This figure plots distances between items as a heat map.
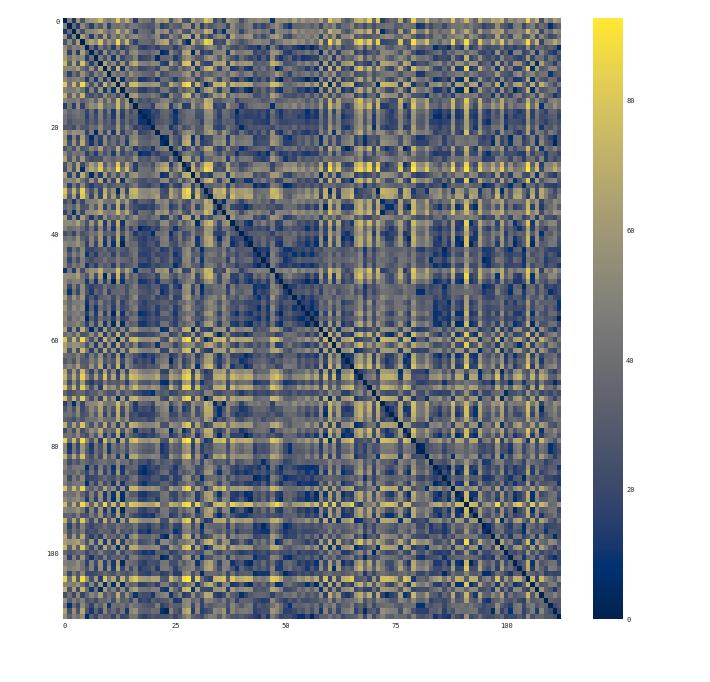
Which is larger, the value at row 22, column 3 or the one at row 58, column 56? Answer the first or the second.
the second
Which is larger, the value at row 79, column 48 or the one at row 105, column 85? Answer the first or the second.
the first
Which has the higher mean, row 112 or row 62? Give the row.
62
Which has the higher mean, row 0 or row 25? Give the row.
0
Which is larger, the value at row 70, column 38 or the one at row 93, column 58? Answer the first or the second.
the second
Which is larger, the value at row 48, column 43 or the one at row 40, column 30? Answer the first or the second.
the first
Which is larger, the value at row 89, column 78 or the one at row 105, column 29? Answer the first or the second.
the second
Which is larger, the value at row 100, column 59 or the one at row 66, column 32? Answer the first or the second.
the first
